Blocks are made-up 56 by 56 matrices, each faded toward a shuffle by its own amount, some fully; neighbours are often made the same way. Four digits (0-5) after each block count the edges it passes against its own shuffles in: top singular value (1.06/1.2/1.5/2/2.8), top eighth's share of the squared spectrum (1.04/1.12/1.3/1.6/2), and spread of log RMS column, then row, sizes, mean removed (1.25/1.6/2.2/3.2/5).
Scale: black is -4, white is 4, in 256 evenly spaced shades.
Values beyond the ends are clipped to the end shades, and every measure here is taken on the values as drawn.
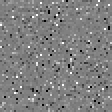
1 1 0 0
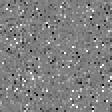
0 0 0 0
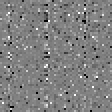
4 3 2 1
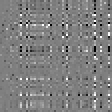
5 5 3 3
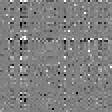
4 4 2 2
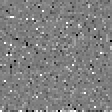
2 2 0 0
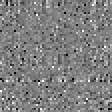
3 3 1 2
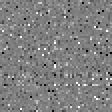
2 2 0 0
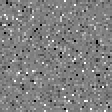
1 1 0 0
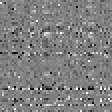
4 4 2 3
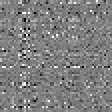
4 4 2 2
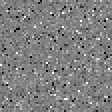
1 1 0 0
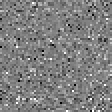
3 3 1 2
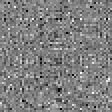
4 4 2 2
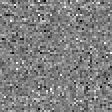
3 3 1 1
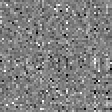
3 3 2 1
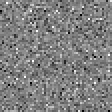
0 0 0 0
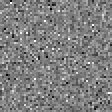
0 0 0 0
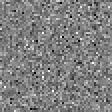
0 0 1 0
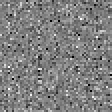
2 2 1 0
